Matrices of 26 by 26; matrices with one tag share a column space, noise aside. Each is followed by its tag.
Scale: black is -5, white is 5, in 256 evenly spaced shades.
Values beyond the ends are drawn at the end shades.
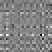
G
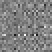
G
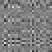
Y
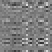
Y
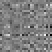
G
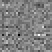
G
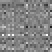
G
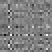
G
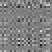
Y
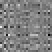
G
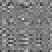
Y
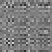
Y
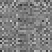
Y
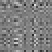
Y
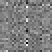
Y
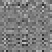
Y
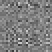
Y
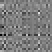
G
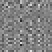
Y
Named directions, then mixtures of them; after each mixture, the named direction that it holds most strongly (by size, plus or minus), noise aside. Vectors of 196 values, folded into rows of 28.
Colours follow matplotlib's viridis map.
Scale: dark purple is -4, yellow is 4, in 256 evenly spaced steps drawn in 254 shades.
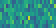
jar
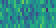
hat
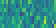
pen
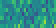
hat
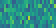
jar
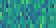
hat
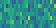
jar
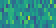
jar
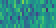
hat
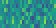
pen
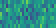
hat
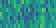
hat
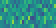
jar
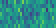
hat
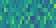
jar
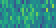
hat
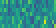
pen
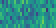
hat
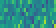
pen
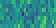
hat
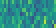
pen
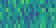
hat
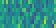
pen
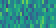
hat
